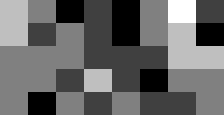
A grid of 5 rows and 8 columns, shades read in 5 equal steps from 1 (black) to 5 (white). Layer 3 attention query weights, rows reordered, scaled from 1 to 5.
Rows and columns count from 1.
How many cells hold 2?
12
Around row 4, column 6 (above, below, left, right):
2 2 2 3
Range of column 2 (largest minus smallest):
2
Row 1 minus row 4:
1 0 -1 -2 -1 2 2 -1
